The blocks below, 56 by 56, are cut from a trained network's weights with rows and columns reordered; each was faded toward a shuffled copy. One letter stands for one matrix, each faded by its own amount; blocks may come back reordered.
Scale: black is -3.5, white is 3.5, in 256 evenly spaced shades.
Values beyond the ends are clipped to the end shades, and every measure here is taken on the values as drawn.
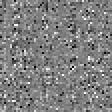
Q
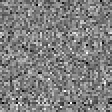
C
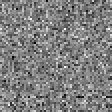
C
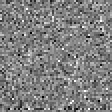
C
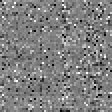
Q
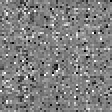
Q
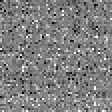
Q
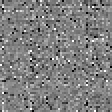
Q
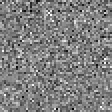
C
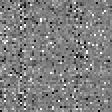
Q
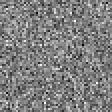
C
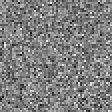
C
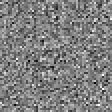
C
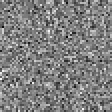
C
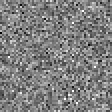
C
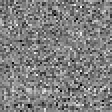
C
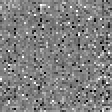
Q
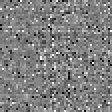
Q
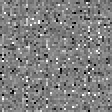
Q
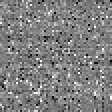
Q
